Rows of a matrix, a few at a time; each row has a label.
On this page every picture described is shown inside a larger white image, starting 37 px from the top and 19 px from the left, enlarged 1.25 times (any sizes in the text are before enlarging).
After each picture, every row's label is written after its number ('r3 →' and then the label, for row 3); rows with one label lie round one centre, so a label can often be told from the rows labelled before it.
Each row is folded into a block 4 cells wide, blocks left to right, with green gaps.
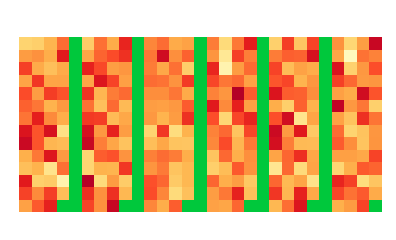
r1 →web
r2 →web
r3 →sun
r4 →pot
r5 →web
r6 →pot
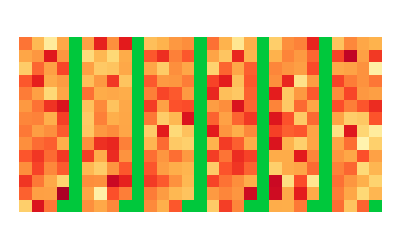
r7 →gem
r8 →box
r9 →sun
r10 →gem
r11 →web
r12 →sun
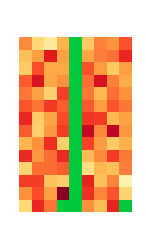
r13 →gem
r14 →web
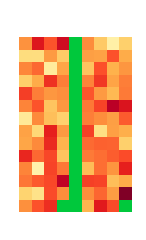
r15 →box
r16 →gem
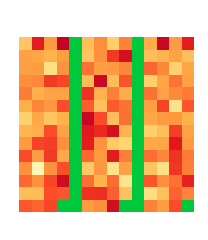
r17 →box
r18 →web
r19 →box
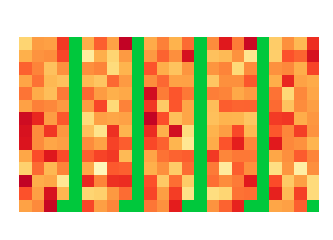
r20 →web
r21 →box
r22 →web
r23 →box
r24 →web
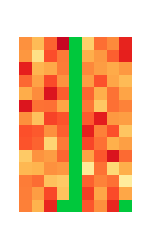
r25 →pot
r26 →web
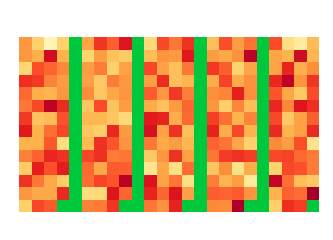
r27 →gem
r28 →box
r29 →web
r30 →web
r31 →gem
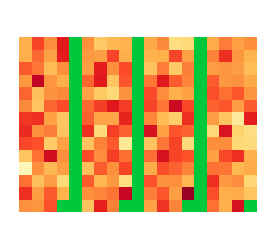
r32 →web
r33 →gem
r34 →gem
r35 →sun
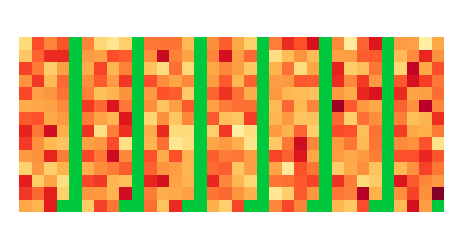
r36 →web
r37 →gem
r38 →sun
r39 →sun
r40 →box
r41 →pot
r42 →gem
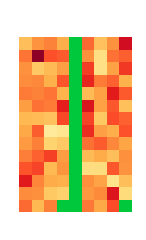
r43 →sun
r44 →pot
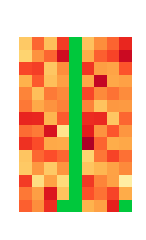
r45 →web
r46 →web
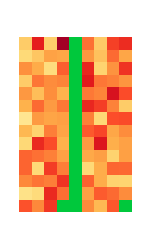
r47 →box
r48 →pot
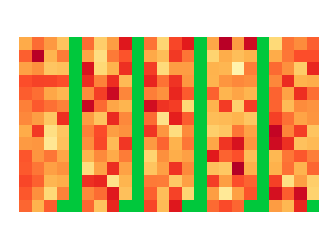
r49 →sun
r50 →pot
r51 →pot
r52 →box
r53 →web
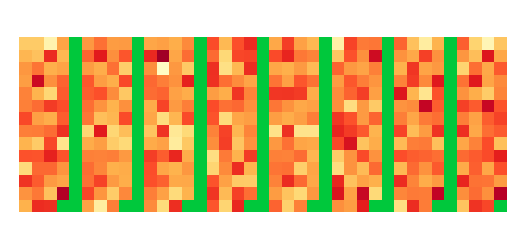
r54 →gem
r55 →sun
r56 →sun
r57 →pot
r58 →sun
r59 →web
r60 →gem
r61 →gem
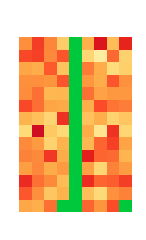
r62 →sun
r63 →box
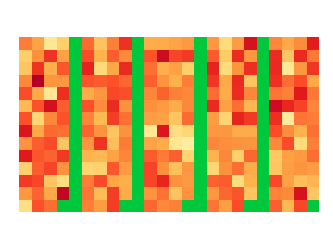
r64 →gem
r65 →pot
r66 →sun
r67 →pot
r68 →pot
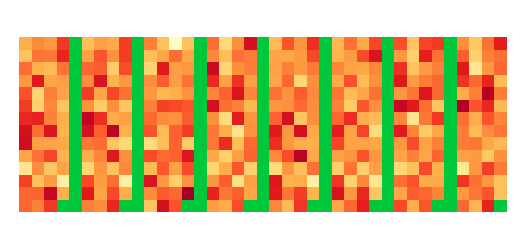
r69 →web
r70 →web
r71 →gem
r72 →pot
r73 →web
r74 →web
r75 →pot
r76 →pot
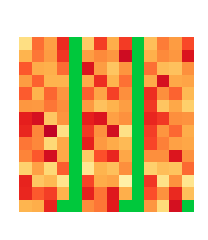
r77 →web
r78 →web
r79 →web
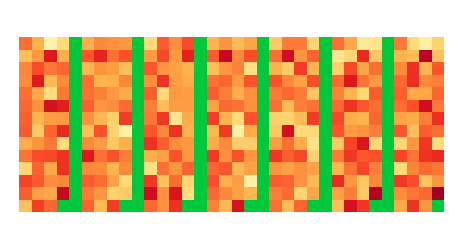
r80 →gem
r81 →sun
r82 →web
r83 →sun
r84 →sun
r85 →gem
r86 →gem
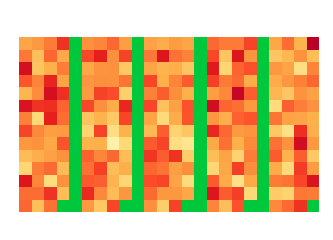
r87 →pot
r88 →sun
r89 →sun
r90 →pot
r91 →box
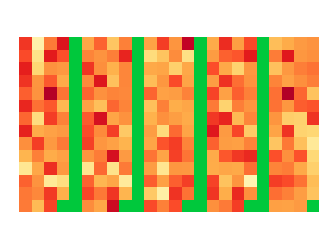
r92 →pot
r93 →web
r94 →box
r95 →web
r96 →sun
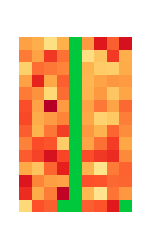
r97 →gem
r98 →box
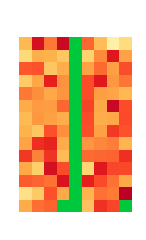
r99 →box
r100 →gem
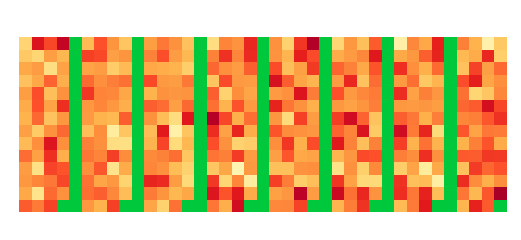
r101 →box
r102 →sun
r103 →sun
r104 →web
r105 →pot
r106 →web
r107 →web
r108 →gem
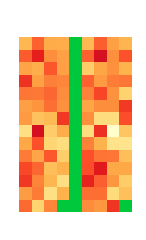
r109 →sun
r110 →sun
